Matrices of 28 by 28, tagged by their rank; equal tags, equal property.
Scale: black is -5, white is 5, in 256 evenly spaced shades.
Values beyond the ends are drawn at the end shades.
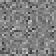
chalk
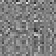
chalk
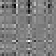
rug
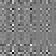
rug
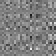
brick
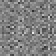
chalk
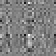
brick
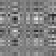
rug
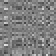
brick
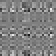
rug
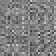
chalk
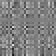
rug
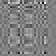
rug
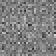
chalk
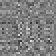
chalk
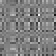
rug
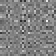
brick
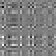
rug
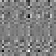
brick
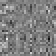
chalk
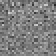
chalk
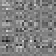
brick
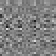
brick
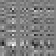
rug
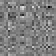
brick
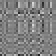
rug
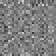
chalk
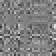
brick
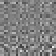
brick
